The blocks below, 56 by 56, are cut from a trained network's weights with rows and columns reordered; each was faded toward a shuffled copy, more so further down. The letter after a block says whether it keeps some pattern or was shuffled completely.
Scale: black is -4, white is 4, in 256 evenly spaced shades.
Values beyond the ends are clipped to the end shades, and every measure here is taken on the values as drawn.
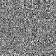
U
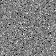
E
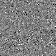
U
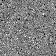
E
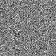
U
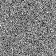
E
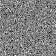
E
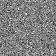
E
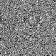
U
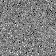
E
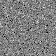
E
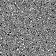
E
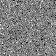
E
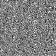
U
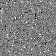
E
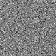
U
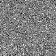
U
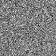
U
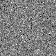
E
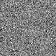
U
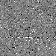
U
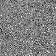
U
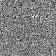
U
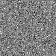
U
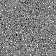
E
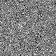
E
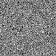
U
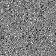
U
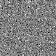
U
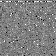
U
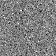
U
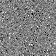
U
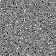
E
